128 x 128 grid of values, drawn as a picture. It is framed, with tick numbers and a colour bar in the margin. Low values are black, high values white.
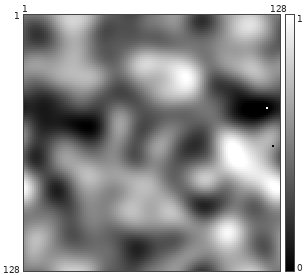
Histogram: bell-shaped. Grain: smooth. Lone odd cells: 2, 1 higher and 1 lower than their neighbours. Odd rows or columns: none.
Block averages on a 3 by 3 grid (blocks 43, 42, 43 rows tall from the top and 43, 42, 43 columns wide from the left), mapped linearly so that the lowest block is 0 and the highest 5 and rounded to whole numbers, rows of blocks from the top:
4 5 4 / 0 3 5 / 4 4 5
